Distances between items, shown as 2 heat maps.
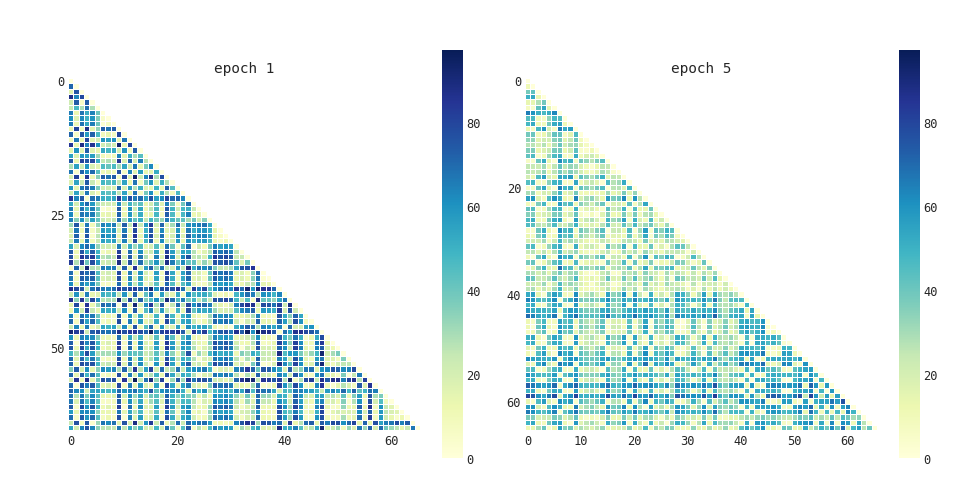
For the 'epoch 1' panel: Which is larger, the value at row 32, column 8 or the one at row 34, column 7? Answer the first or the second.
the second
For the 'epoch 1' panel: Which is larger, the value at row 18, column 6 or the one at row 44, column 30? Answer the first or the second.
the first
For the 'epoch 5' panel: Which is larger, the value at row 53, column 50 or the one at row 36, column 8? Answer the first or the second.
the second
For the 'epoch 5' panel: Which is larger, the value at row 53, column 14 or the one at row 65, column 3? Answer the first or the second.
the first
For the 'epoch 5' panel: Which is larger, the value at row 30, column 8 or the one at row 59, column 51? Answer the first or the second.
the second
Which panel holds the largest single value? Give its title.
epoch 1
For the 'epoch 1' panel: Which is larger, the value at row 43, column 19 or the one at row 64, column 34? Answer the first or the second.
the second
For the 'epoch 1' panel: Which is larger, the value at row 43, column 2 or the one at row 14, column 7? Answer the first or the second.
the first
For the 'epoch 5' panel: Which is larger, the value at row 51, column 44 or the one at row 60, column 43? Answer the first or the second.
the first
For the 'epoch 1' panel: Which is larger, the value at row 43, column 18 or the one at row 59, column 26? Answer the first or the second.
the first
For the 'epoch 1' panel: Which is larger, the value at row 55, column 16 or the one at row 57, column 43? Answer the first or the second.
the second
